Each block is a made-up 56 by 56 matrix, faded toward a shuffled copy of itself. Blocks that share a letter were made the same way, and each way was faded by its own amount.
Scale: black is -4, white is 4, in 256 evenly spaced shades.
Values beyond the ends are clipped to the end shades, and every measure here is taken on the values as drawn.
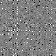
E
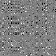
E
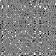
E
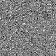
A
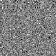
A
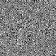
A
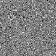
A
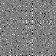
E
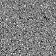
A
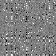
E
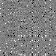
E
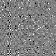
E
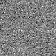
A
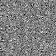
A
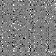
E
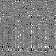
E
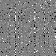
E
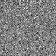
A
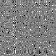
E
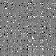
E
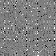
E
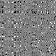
E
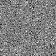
A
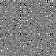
E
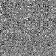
A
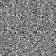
A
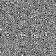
A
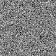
A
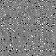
E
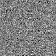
A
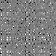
E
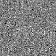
A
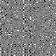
E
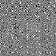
E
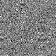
A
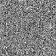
A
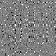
E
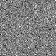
A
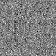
A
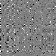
E
